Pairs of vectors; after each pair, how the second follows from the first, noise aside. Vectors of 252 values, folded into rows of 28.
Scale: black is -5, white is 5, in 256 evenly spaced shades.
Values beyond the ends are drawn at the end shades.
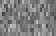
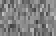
negated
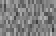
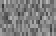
reversed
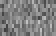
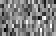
scaled up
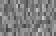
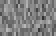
negated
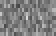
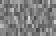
reversed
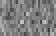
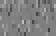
partly zeroed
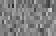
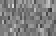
negated
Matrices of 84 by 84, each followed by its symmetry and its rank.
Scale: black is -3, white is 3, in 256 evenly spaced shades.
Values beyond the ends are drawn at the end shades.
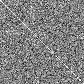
symmetric, full rank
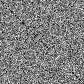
symmetric, full rank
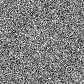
symmetric, full rank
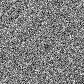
symmetric, full rank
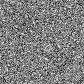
symmetric, full rank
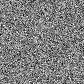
neither, full rank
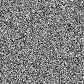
neither, full rank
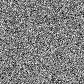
neither, full rank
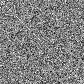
symmetric, full rank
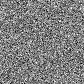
neither, full rank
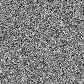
neither, full rank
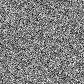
neither, full rank
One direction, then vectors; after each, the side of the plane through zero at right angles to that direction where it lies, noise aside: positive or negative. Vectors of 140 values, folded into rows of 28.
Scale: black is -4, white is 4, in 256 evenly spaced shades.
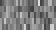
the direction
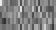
negative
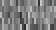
negative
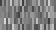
positive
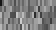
positive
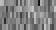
negative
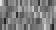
negative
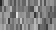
positive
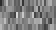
positive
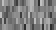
negative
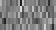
negative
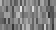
negative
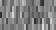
positive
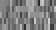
negative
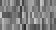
negative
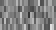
positive
